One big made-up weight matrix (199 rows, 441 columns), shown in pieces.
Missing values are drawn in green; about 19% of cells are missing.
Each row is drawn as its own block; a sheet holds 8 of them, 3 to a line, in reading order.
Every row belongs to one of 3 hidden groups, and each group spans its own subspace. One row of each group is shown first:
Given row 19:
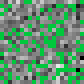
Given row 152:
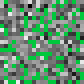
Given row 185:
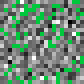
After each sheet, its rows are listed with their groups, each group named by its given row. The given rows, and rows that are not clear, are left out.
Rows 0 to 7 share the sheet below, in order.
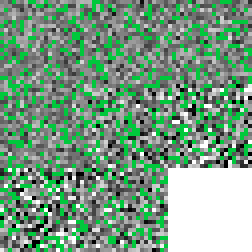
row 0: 152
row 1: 185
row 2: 152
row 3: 185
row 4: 185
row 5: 19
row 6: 19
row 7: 152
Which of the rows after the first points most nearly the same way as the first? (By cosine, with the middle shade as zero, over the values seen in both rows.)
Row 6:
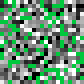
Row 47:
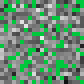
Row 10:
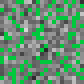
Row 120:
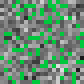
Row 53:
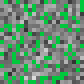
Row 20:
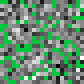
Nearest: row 120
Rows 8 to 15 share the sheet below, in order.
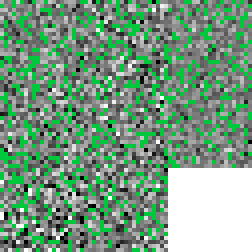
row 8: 19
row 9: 19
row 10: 19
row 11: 185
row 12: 185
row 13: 19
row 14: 185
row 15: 19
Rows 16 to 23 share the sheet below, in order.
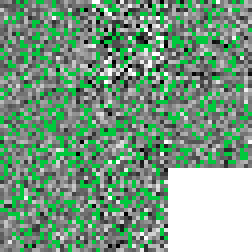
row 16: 185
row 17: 152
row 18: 152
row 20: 19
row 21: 19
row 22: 19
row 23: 19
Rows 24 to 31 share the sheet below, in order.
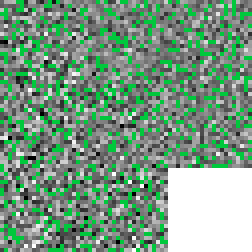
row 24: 152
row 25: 19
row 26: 152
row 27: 152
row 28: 152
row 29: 185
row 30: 19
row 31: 152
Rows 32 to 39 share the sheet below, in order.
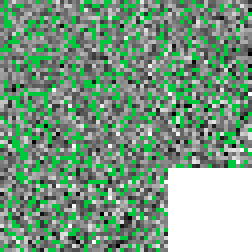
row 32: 185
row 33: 185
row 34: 185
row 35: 185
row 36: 185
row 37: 185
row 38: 152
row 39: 19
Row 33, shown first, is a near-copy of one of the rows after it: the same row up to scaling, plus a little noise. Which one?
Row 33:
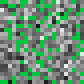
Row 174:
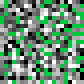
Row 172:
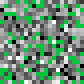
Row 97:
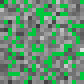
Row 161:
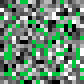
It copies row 97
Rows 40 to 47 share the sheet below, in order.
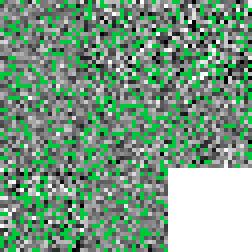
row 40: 19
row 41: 185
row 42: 19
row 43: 185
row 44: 19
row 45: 19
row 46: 152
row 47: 152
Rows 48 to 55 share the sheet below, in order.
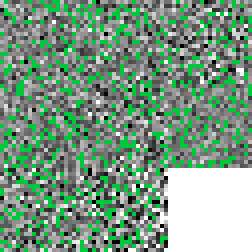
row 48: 185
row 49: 152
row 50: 152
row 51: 152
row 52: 152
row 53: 19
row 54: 152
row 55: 152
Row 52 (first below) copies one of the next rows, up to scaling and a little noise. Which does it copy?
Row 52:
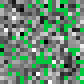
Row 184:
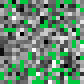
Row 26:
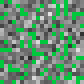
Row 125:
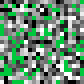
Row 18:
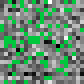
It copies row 184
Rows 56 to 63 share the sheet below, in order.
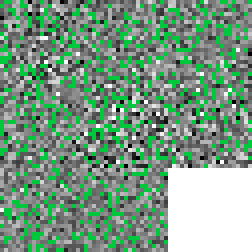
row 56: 152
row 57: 185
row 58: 185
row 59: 152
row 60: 152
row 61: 152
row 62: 152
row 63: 152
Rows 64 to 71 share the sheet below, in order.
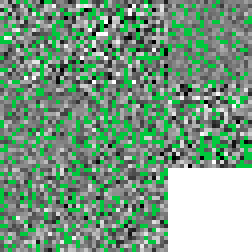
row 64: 19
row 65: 185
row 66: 152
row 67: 19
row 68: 185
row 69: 152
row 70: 152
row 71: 19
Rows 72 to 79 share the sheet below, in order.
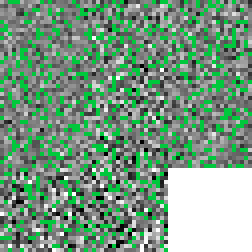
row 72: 152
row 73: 19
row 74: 185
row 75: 19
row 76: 185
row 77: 19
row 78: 185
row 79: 19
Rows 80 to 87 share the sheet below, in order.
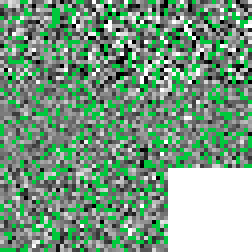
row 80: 185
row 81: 19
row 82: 185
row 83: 19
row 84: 19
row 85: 185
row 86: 19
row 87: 19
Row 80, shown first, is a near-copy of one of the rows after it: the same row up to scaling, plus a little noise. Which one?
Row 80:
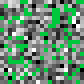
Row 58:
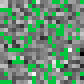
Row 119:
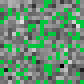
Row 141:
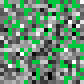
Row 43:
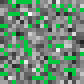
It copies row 119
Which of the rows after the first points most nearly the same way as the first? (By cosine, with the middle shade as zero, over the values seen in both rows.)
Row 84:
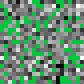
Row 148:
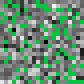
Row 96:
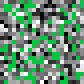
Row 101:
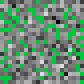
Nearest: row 101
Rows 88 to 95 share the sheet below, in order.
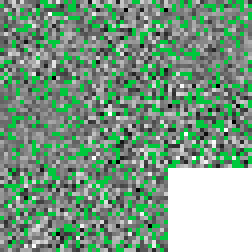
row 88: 152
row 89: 152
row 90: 19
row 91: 152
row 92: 19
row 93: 152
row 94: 19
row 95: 185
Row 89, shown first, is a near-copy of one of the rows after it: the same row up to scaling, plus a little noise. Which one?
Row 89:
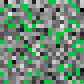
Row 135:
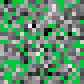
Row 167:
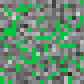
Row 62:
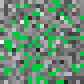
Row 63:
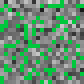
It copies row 63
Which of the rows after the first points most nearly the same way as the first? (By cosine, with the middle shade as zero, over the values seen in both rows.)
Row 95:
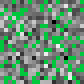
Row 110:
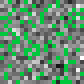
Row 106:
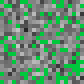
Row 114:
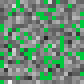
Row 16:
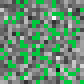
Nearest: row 16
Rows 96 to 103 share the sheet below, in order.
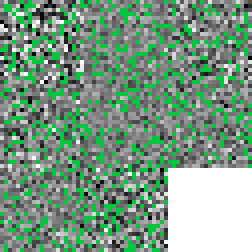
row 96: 152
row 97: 185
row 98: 19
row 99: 185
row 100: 152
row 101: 185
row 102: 19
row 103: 152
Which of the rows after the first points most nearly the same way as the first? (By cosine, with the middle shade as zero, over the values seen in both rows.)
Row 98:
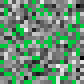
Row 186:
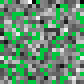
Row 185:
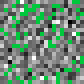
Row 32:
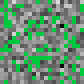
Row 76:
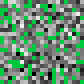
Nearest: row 76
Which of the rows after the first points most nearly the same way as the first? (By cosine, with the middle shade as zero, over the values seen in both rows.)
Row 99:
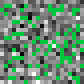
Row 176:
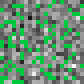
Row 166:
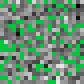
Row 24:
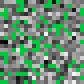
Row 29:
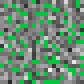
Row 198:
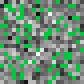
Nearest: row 176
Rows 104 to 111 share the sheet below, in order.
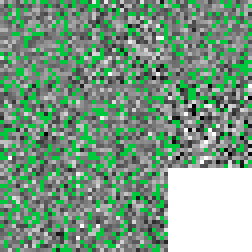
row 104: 152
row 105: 152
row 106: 19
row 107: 19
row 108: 185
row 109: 19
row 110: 19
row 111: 152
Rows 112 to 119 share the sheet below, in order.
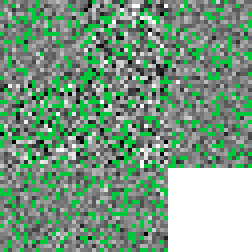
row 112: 152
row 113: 152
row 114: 185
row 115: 19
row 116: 19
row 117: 185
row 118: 19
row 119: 185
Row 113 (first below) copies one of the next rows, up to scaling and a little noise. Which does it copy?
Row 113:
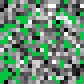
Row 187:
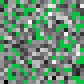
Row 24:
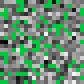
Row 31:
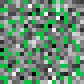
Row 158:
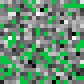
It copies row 187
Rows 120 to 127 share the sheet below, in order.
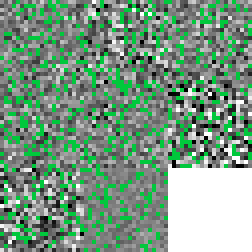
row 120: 19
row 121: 152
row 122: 152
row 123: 19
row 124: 185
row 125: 152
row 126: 19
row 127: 19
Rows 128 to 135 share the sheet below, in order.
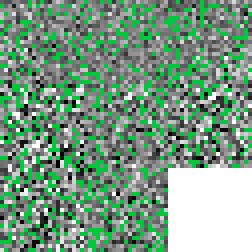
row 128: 185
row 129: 152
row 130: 185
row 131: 19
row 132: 152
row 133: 152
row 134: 19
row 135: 152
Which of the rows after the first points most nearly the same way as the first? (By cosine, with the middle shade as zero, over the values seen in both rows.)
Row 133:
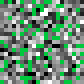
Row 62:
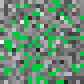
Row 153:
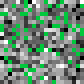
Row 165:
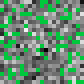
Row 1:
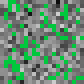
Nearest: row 165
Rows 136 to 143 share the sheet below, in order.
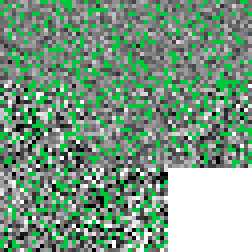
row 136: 185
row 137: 185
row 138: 185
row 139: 152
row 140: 185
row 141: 185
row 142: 185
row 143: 19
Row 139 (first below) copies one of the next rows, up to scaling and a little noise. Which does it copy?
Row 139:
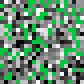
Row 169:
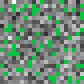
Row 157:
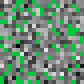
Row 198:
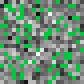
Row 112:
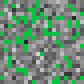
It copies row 157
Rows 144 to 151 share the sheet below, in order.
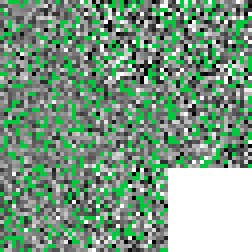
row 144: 185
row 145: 19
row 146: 19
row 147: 185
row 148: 185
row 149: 19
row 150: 185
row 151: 185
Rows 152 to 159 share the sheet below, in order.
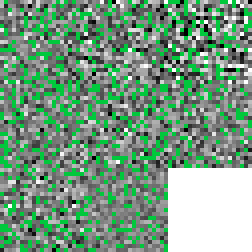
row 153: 19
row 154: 185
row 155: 19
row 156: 19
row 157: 152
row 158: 152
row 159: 185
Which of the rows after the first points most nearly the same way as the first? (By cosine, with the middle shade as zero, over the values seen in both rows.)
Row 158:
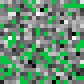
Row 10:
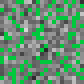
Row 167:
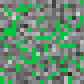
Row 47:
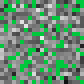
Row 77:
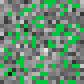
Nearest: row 167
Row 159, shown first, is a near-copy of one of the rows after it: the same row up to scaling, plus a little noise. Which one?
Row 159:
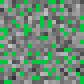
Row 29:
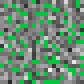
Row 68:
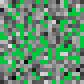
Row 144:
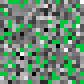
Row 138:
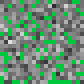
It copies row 68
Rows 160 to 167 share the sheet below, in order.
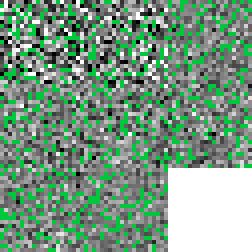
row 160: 152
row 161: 185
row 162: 185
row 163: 185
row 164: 19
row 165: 19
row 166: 19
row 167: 152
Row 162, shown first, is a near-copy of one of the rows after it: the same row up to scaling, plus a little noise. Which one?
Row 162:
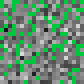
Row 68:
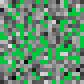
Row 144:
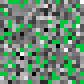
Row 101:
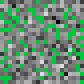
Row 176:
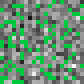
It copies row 144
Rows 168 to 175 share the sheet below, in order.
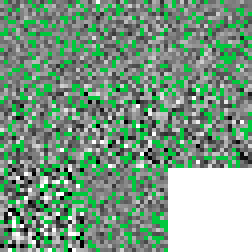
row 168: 19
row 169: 152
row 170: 152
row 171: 185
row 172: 185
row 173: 152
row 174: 185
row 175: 185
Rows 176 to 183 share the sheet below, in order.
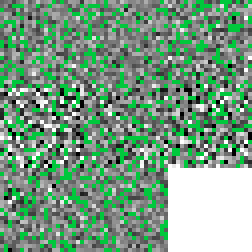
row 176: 185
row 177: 152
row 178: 19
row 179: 152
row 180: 19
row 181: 185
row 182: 185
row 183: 152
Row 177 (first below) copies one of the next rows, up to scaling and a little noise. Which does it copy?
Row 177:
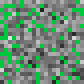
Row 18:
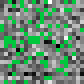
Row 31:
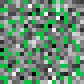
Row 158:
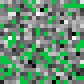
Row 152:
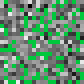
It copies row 158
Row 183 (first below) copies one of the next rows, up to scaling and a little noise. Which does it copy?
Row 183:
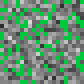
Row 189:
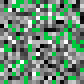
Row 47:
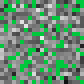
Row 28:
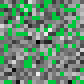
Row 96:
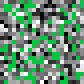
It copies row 189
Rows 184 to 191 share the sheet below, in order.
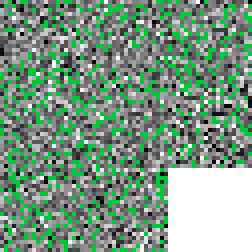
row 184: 152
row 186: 19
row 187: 152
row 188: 19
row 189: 152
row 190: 152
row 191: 19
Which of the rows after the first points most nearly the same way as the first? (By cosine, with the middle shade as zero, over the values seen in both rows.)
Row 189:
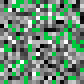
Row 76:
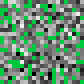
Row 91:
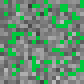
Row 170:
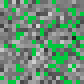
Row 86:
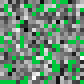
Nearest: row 170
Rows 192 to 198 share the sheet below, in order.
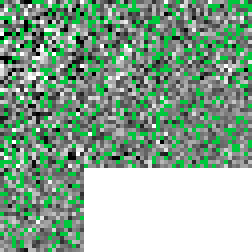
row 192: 19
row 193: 19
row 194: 19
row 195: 152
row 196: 152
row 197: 19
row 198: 152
